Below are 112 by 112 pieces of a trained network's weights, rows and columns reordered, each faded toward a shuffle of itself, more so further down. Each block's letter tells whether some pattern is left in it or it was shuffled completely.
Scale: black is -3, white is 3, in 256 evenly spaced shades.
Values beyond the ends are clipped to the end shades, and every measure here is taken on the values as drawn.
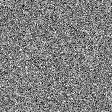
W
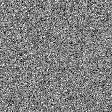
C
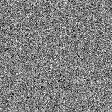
C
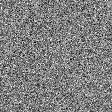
W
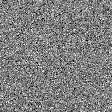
C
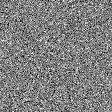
W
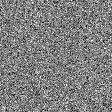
C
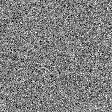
W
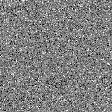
C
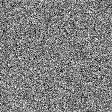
C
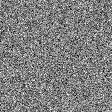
W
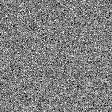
C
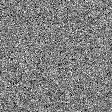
W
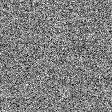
C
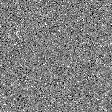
C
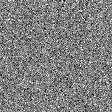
C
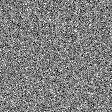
W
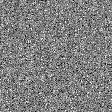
C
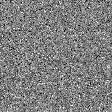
C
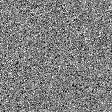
C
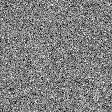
W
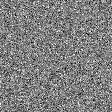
C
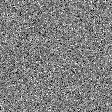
W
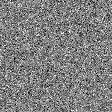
W
